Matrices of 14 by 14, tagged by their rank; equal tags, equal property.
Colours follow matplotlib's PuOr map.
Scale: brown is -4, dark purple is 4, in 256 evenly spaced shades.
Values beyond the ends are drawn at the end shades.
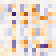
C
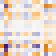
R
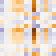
R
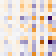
R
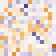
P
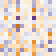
C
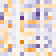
C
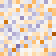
P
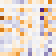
C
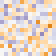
P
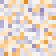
P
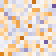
P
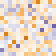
P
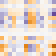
R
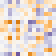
C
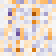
C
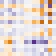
R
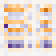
R
